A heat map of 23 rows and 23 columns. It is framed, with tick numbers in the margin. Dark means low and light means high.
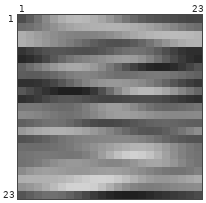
The ninth with the highest average is the bottom middle. Overall the values sit about 50% of the way up the scale. The bottom left is the smoothest part. Streaks run across, left to right.
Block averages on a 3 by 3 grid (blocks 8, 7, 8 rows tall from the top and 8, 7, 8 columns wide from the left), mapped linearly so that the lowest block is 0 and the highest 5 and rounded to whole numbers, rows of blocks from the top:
231 / 021 / 453
